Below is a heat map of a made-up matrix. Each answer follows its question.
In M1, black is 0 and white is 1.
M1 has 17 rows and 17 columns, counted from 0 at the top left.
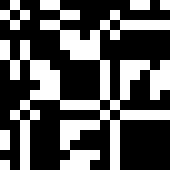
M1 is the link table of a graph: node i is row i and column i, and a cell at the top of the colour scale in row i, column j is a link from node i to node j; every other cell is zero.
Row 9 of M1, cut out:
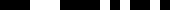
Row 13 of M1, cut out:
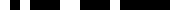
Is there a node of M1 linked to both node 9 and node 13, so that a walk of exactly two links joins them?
no
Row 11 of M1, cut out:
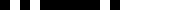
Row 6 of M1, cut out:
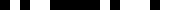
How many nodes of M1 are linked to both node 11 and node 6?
7
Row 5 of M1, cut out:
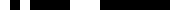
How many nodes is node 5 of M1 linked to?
5
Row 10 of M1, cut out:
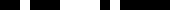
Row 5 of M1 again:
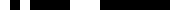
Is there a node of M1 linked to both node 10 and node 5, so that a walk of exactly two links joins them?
yes
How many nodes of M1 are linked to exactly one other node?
0
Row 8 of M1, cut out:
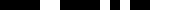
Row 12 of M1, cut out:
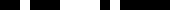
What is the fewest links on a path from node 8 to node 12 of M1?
1
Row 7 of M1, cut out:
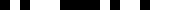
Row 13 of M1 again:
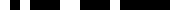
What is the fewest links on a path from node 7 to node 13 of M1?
1
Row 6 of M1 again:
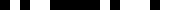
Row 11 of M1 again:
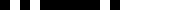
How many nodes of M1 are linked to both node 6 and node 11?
7
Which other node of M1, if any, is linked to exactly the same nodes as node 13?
node 1
